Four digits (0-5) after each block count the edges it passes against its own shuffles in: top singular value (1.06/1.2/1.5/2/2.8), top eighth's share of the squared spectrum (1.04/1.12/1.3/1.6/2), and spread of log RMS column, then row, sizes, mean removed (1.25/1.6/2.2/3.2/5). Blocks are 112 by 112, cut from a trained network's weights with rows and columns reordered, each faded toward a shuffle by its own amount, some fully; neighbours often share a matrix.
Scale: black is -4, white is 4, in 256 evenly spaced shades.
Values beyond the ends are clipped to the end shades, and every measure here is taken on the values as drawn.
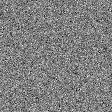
0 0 0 0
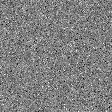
0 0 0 0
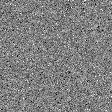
0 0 0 0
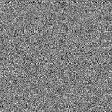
3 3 1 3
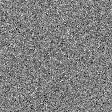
0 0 0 0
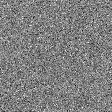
0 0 0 0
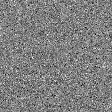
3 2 0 1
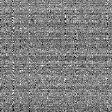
4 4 3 1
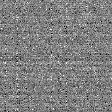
3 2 2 0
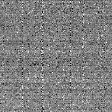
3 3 3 0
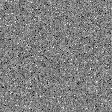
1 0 0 0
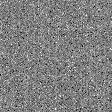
1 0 0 0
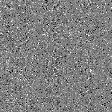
2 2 2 1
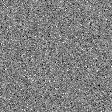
0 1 0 0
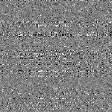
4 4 2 4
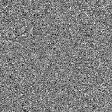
3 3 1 2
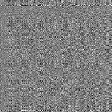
4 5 3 3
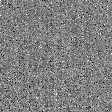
1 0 0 0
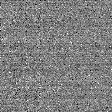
3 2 2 0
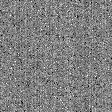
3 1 0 0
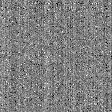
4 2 0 2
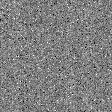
1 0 0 0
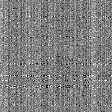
4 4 1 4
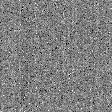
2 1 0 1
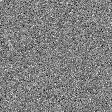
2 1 0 0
